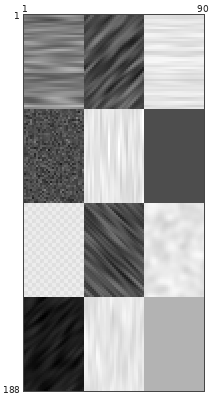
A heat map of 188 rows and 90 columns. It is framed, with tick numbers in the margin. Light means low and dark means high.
The table splits into 4 rows of 3 panels. Panel 1,1: middling, streaked across. Panel 1,2: high, slanting up to the right. Panel 1,3: very low, streaked across, faint in contrast. Panel 2,1: high, fine-grained. Panel 2,2: very low, streaked downward, faint in contrast. Panel 2,3: high, flat. Panel 3,1: very low, checkered, faint in contrast. Panel 3,2: high, slanting down to the right. Panel 3,3: very low, blotchy, faint in contrast. Panel 4,1: very high, slanting up to the right, faint in contrast. Panel 4,2: very low, streaked downward, faint in contrast. Panel 4,3: low, flat.
